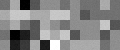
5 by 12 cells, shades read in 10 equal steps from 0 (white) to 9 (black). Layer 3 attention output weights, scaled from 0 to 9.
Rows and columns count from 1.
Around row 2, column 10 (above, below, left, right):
5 4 6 5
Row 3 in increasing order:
2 3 3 4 4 4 4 4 5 5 6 6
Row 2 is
3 2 2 3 3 2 2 4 6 5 5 5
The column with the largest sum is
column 3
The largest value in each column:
5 9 9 6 8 4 5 6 6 5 6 6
